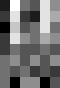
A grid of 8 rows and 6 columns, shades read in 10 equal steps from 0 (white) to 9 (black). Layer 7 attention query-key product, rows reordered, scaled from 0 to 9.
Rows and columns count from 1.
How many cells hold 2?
1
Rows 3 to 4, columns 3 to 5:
6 5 1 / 4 5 3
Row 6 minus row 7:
0 -2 1 -3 0 -3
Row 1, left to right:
8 0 5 6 1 4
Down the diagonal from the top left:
8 1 6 5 5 4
